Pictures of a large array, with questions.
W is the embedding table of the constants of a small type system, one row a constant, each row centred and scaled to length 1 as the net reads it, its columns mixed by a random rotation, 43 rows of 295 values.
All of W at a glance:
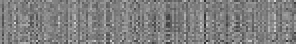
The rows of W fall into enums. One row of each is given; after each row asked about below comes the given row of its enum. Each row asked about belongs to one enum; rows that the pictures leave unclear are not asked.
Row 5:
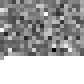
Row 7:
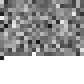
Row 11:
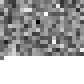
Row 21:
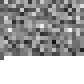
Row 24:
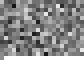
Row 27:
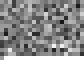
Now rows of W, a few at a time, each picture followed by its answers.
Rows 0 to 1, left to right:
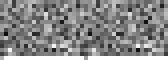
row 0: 27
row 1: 27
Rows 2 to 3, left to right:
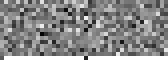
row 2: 21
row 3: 7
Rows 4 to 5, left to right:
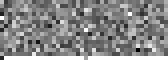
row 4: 7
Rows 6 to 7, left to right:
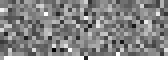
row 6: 5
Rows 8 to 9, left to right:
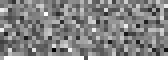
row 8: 5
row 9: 21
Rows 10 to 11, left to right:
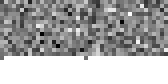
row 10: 21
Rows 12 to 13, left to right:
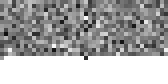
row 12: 27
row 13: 7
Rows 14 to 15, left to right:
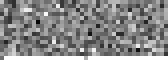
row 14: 11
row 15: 27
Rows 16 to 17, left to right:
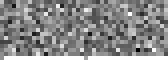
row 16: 24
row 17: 5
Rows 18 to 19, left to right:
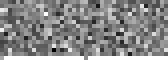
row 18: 5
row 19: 24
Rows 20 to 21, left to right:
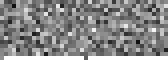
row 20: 24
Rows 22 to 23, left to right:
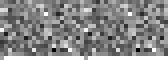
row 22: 5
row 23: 5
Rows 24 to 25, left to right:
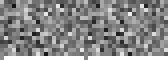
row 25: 24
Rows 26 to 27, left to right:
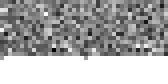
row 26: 5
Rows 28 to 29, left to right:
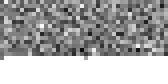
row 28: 21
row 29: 27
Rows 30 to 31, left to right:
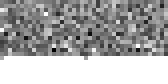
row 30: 5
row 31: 27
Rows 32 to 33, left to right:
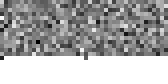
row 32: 7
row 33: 21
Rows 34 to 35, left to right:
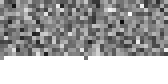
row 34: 24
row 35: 11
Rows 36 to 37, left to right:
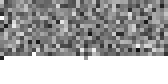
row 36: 7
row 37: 27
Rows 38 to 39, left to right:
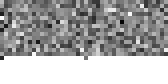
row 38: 7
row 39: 11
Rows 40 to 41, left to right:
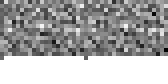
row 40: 21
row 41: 21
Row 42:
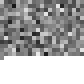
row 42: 24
